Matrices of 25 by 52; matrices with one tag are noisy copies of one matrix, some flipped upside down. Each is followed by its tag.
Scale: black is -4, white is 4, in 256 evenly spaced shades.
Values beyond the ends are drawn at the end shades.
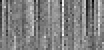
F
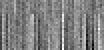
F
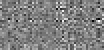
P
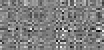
P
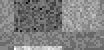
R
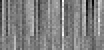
F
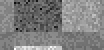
R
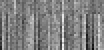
F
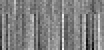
F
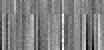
F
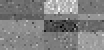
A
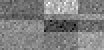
A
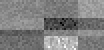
A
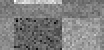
R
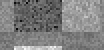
R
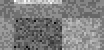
R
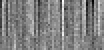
F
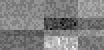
A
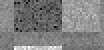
R
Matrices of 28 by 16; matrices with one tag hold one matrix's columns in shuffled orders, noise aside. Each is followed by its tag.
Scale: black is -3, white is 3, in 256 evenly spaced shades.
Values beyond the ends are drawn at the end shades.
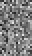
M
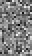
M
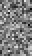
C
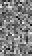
M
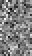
C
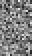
C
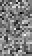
M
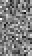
C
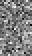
M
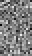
M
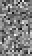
M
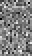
M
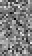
M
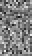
M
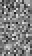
C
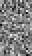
C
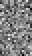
C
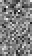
C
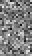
M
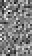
C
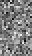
M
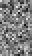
C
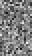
M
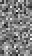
C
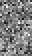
M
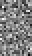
C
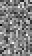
M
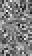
C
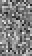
M
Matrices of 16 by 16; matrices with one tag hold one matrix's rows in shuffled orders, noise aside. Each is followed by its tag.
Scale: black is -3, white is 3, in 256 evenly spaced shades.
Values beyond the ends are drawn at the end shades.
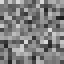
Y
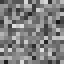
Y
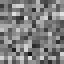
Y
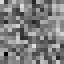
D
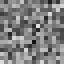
Y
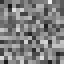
Y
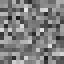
Y
